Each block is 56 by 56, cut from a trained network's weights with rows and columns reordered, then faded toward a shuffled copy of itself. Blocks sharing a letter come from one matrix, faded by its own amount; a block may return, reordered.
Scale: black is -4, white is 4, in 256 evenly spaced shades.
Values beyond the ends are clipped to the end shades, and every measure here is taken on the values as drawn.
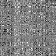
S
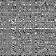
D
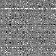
D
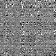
D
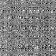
S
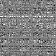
D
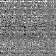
D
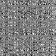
S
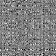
S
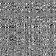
S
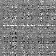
D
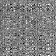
S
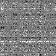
D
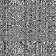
S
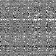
D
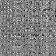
S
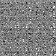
D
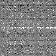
D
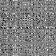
S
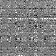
D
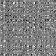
S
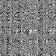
S
